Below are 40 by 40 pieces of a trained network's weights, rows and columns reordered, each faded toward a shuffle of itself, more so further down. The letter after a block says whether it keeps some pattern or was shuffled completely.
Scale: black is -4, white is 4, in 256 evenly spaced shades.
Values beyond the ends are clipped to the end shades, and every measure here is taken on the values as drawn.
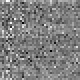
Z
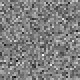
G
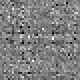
Z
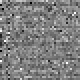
Z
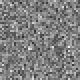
G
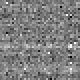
Z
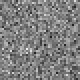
Z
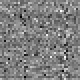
Z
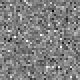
G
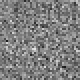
Z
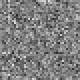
Z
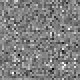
Z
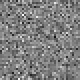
Z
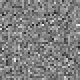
Z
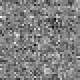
Z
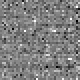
Z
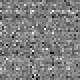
Z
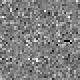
Z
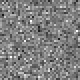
G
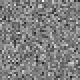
Z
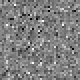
G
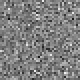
Z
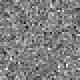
G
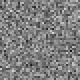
Z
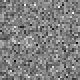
G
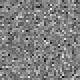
Z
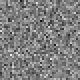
G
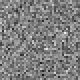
G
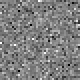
G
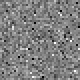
G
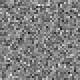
G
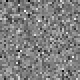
Z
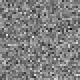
G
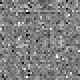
Z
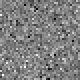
G
